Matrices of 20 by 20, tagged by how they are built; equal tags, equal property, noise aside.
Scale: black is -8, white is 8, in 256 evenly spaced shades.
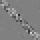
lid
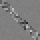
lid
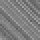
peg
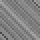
peg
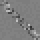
lid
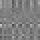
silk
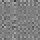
silk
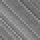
peg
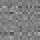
silk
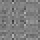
silk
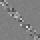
lid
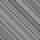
peg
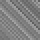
peg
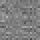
silk
